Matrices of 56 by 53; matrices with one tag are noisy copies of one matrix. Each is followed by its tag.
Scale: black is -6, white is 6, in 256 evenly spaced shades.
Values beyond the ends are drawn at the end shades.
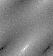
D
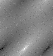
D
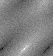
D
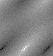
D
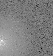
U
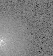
U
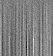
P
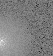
U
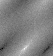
D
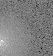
U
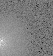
U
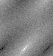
D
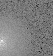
U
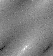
D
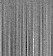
P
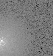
U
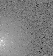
U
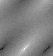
D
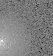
U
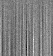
P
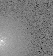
U
